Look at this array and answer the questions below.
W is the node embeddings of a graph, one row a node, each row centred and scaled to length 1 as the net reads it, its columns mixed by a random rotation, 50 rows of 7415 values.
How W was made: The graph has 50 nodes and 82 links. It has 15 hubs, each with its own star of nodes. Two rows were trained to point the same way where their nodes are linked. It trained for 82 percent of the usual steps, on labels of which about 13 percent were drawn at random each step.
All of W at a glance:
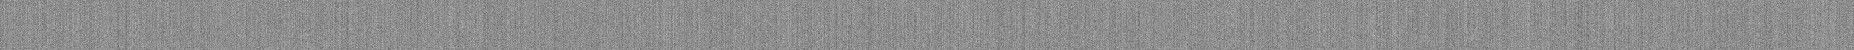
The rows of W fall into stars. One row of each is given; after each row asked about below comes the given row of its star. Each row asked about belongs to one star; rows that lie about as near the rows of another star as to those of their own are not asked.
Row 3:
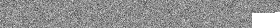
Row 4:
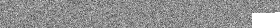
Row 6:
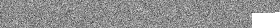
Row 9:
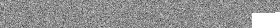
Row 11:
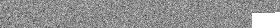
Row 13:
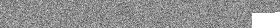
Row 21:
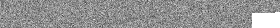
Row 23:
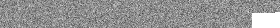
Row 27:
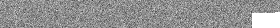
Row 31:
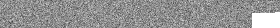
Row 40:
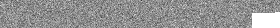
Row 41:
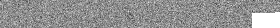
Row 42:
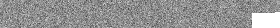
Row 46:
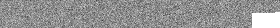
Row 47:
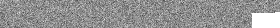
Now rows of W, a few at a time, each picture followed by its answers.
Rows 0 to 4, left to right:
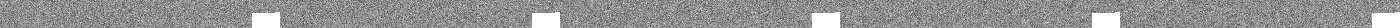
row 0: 46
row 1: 40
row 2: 6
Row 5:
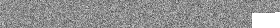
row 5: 4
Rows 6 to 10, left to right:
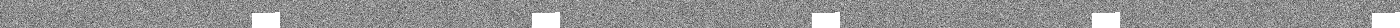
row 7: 46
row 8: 47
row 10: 47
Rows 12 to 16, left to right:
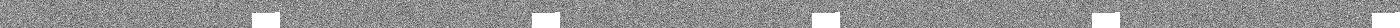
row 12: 31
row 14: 23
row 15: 42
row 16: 41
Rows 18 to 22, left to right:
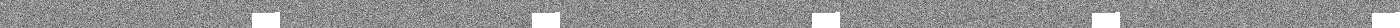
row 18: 9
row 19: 41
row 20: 4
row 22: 4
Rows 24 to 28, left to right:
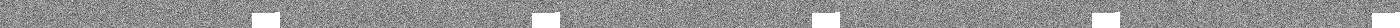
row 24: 3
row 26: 27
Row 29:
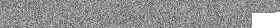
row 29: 21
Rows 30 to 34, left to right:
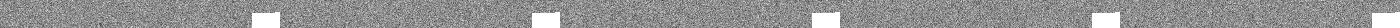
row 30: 13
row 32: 31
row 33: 9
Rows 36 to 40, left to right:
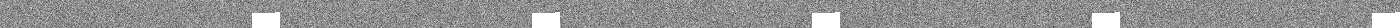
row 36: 42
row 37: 21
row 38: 42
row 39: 3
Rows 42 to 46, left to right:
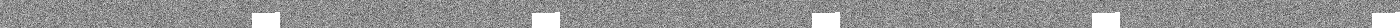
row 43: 46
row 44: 13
